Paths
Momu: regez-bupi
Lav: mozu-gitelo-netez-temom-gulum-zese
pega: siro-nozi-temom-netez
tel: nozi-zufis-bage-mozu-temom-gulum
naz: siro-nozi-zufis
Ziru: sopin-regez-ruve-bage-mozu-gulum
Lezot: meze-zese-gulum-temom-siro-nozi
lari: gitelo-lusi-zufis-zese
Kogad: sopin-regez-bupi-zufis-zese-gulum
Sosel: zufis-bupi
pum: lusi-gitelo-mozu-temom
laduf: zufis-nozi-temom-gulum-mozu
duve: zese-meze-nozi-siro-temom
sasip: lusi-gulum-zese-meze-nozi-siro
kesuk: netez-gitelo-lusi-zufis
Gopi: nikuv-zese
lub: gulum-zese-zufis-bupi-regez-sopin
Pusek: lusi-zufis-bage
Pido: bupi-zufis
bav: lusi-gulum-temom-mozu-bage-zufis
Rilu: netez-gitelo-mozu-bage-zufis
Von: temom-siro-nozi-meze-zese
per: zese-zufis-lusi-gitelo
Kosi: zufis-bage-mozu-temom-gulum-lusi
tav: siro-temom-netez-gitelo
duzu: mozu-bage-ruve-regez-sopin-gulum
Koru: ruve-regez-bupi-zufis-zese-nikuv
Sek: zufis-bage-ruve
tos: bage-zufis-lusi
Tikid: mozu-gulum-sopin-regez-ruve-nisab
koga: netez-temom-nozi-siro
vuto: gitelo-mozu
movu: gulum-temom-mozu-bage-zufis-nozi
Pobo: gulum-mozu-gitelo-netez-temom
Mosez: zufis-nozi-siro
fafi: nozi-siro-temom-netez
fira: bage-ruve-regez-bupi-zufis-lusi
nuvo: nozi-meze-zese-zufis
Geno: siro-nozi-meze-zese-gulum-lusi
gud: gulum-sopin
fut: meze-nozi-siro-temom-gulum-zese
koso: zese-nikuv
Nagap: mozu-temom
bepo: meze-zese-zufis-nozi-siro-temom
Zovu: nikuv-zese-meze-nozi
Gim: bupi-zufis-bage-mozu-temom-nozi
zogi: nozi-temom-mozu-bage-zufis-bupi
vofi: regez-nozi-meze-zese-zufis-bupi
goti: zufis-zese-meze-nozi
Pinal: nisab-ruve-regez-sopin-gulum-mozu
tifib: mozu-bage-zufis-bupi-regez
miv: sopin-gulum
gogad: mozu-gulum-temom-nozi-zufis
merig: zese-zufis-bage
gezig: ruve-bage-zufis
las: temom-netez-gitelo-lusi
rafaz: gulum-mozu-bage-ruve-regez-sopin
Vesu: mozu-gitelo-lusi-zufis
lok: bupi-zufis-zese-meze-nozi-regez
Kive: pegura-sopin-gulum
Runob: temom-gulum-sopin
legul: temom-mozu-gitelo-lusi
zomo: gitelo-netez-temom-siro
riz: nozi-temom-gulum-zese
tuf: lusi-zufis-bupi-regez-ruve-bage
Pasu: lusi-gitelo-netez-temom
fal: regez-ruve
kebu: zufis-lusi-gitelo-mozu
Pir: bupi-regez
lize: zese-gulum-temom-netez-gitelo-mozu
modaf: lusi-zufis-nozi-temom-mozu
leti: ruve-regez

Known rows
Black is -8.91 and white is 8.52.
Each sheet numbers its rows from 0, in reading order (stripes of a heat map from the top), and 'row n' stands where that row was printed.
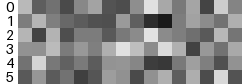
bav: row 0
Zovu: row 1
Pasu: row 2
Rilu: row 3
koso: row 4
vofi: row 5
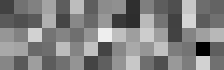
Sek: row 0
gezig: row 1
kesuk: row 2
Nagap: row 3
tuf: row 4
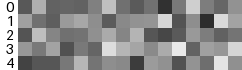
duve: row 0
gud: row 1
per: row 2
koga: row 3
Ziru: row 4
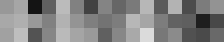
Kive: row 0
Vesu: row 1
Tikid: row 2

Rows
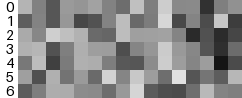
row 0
movu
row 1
fal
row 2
vuto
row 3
gogad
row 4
duzu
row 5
las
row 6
Sosel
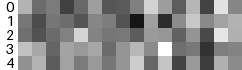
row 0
sasip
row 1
fut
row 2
miv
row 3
Pobo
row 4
lub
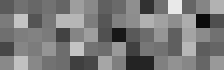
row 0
Lezot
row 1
tifib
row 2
tel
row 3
Kosi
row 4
Gopi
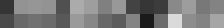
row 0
goti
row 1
bepo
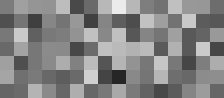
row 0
Pir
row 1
fira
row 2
lize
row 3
Momu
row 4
Runob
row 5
riz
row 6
kebu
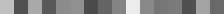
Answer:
pum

